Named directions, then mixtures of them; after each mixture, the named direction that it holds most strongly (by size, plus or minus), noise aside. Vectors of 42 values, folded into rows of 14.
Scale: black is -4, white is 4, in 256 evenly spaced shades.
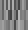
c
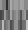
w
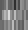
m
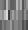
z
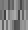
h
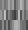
h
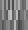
c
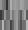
w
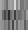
m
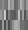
h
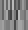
c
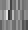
z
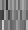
w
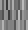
c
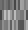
m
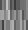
w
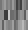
z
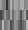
w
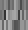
h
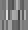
h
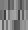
h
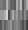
z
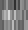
m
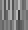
c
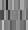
w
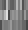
z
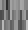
w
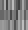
c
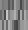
h
